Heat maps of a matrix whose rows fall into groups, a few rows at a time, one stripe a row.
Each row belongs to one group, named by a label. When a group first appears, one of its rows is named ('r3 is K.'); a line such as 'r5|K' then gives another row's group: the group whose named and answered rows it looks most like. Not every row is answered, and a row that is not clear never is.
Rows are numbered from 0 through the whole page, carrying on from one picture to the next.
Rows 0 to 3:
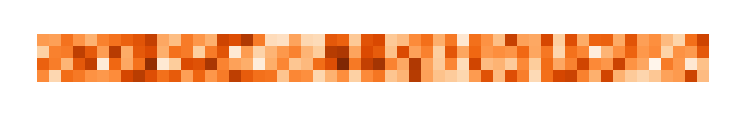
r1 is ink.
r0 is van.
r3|van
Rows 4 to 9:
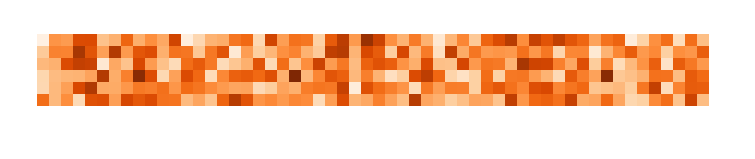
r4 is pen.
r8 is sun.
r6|sun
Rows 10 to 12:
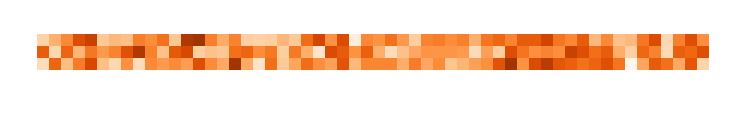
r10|sun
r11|van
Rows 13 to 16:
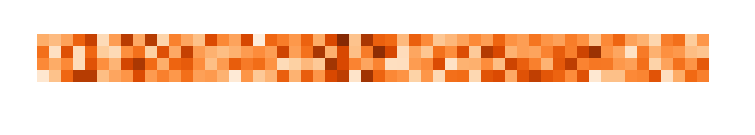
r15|van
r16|sun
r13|pen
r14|sun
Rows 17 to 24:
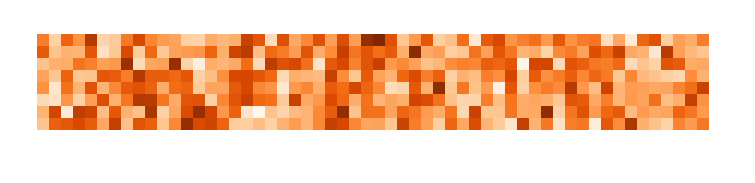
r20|van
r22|van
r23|ink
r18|pen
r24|ink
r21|van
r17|sun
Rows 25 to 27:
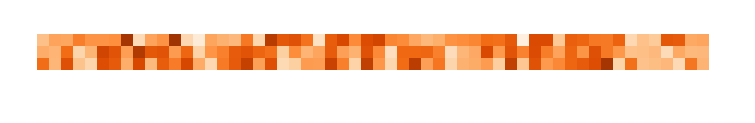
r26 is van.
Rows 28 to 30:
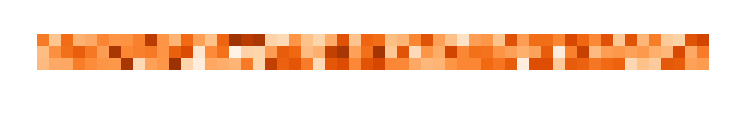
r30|pen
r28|van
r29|ink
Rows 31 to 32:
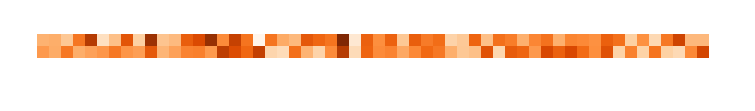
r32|van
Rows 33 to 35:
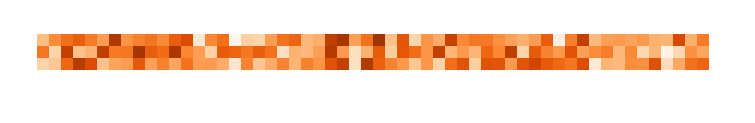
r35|sun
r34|van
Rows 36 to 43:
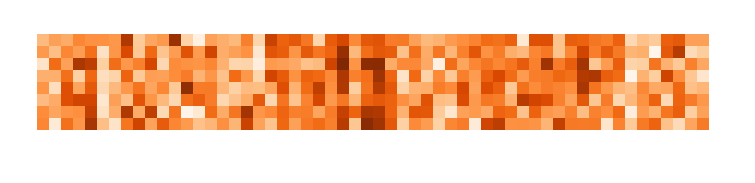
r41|sun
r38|ink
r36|pen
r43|sun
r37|pen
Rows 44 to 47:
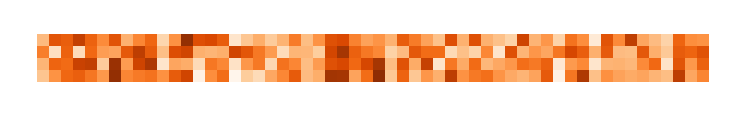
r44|ink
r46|ink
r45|van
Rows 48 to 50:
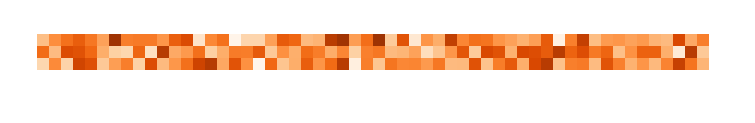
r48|ink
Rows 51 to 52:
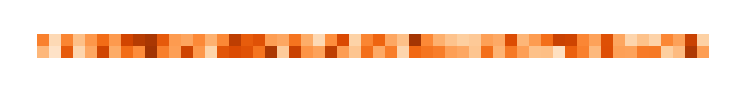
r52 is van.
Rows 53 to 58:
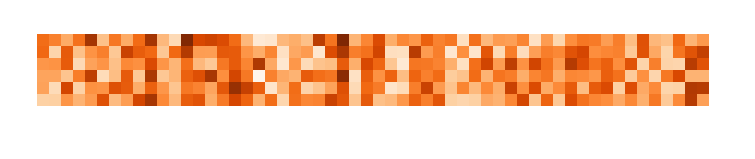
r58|van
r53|ink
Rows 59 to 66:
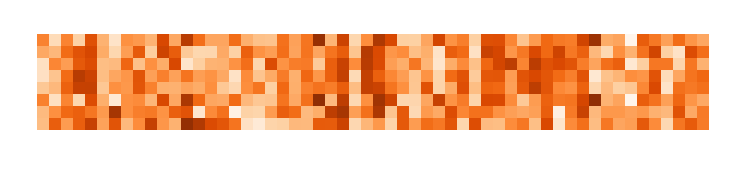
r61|pen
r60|sun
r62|sun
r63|sun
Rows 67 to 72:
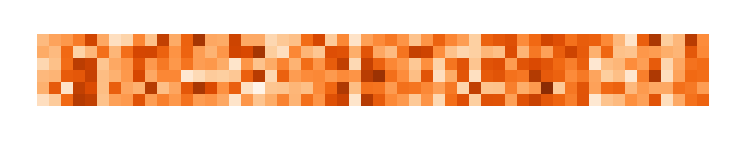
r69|sun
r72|sun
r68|van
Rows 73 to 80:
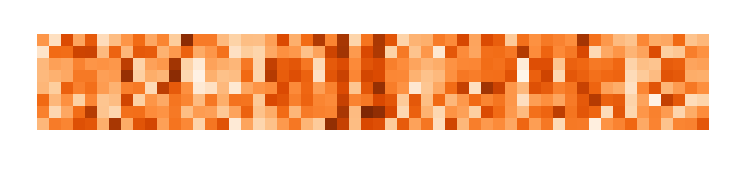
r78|pen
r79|sun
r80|ink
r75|pen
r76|pen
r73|sun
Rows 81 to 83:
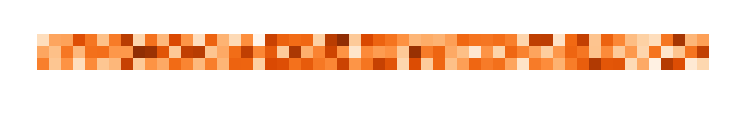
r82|van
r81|pen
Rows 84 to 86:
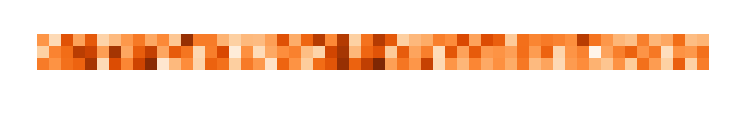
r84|sun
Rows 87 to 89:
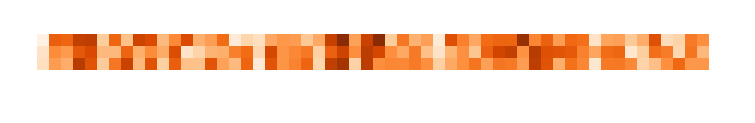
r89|pen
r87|ink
